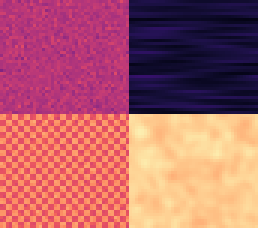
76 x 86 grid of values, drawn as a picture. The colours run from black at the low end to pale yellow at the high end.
The table splits into 2 rows of 2 panels. Panel 1,1: middling, fine-grained, faint in contrast. Panel 1,2: very low, streaked across, faint in contrast. Panel 2,1: high, checkered. Panel 2,2: very high, blotchy, faint in contrast.
